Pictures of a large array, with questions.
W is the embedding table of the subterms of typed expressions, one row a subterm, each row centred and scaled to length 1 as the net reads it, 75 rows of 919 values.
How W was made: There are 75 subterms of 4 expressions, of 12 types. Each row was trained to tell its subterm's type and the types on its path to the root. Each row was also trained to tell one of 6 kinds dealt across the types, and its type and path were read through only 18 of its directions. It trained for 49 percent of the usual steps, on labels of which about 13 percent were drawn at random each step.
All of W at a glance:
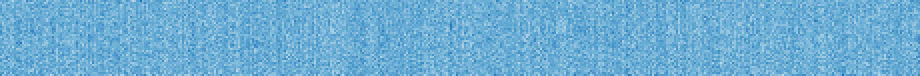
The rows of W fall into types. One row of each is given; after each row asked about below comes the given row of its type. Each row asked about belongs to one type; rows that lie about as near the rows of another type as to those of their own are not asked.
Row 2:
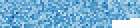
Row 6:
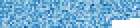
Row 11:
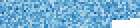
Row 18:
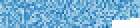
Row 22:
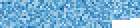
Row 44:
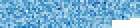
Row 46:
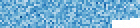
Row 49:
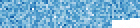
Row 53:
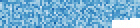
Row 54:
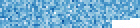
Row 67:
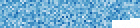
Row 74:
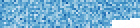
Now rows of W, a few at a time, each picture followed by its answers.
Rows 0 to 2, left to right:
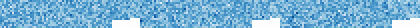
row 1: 49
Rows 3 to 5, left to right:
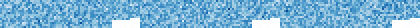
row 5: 18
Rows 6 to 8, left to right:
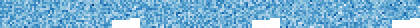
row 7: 18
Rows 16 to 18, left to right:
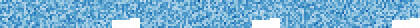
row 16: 22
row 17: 6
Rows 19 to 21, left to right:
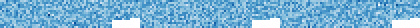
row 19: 46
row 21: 22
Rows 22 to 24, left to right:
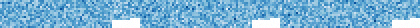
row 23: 54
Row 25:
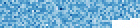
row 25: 54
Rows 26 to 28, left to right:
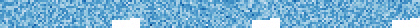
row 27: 53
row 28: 46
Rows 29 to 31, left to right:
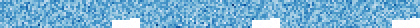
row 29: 6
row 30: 67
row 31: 18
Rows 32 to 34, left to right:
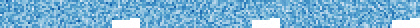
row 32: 49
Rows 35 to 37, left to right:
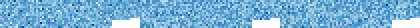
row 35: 44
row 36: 46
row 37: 74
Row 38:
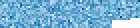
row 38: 53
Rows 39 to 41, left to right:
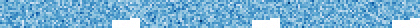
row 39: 11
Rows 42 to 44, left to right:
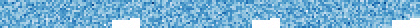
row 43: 22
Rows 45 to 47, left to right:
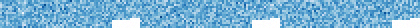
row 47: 22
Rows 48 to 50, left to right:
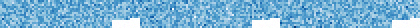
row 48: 18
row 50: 11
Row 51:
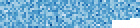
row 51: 74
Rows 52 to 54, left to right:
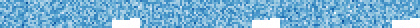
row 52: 2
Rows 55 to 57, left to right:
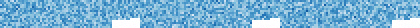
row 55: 54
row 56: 46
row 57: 2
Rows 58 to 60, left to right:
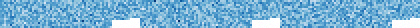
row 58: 6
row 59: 49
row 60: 46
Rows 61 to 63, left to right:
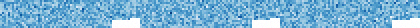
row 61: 53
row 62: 54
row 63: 49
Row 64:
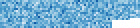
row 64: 22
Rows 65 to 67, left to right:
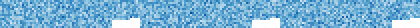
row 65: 18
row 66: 53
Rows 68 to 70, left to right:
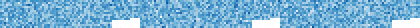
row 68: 2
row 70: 2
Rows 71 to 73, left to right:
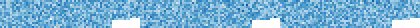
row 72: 53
